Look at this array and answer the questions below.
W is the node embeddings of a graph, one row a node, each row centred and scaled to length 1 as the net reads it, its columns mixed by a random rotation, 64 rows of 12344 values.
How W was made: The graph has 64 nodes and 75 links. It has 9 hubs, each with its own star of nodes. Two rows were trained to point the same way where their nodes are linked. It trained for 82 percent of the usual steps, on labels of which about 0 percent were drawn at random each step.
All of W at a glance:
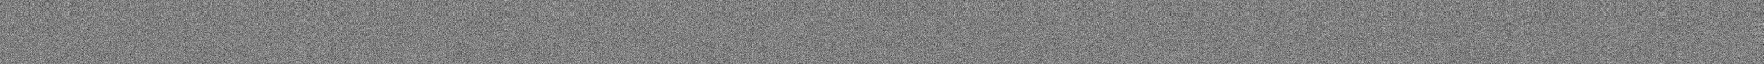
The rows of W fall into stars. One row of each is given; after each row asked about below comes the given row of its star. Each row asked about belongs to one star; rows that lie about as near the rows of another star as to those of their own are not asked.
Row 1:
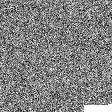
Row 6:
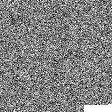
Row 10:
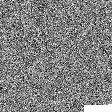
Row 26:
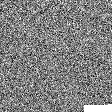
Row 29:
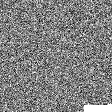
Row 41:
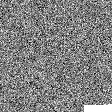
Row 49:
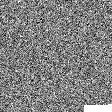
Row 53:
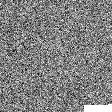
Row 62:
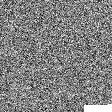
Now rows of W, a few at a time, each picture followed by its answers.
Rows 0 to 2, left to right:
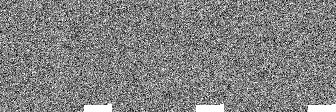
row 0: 29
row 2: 49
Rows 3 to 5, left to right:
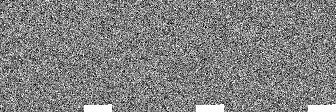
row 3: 26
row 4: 26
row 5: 49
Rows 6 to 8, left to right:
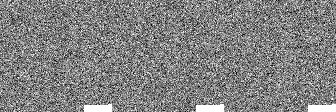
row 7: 10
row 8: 29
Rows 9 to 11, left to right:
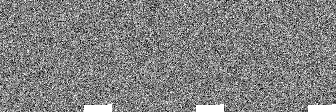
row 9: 29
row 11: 26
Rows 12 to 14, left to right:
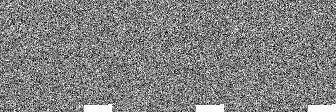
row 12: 6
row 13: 49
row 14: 49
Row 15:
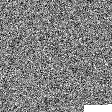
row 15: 49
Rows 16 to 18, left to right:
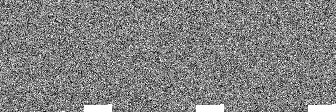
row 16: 1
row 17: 6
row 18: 10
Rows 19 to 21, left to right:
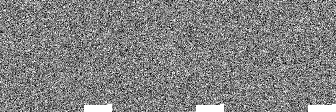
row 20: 53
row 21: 62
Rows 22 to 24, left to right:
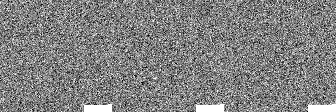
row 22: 1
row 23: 41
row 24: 41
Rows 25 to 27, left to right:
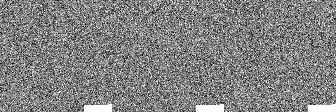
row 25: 10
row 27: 62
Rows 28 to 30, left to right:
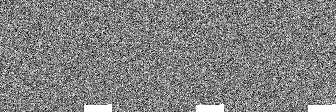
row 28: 62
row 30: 10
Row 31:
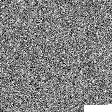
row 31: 41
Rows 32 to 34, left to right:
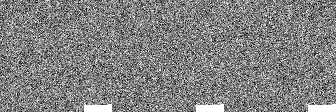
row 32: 62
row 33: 41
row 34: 41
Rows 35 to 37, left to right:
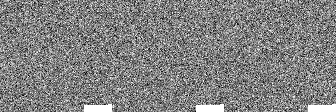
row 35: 1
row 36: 26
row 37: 6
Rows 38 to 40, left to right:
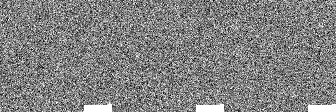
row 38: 29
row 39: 41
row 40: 62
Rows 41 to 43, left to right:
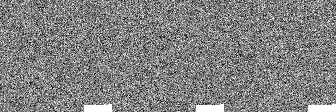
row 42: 49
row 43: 29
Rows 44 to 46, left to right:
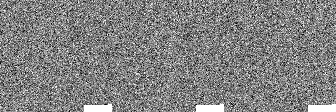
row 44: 29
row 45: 29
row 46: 10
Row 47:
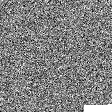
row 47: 62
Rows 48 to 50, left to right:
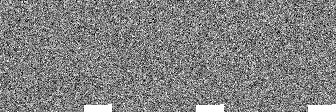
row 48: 53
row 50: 41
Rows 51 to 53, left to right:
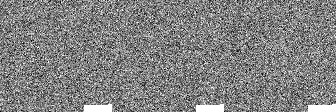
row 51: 53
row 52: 62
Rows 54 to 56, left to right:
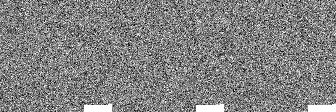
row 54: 53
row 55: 10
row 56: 53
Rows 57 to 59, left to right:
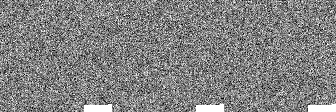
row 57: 26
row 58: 29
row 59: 10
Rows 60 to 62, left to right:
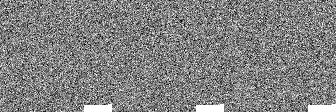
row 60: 1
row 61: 10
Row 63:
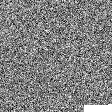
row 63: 6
